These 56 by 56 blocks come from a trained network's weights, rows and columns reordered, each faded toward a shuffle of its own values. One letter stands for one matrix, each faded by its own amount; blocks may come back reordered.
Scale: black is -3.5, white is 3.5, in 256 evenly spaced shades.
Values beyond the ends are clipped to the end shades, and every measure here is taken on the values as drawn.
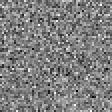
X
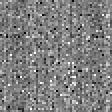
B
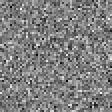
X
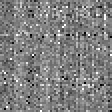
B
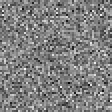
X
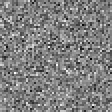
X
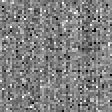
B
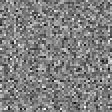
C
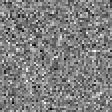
X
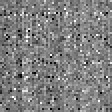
B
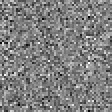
C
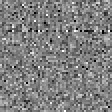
X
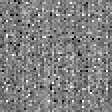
B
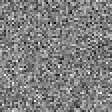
X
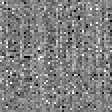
B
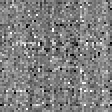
B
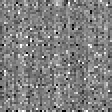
B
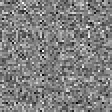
C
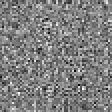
C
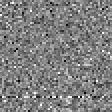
X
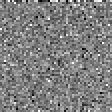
X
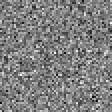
X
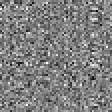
C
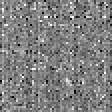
B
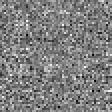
C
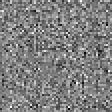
C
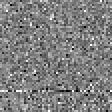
X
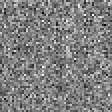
C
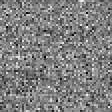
C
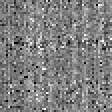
B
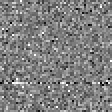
X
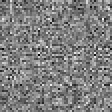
C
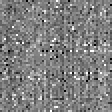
B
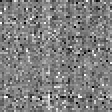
B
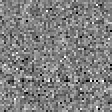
X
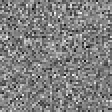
X
